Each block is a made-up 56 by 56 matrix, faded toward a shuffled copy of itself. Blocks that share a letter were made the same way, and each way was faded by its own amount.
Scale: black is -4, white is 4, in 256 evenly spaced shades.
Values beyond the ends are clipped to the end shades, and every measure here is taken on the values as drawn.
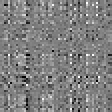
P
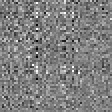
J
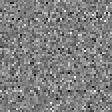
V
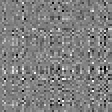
P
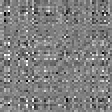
P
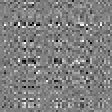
P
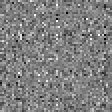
V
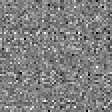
V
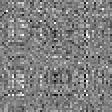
J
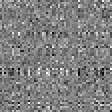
J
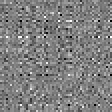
J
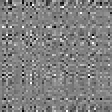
P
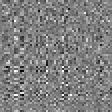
J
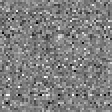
V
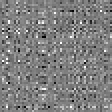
P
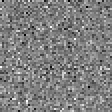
V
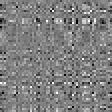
P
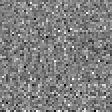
V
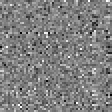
V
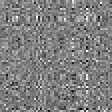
J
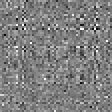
J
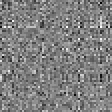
J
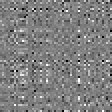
P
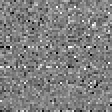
V
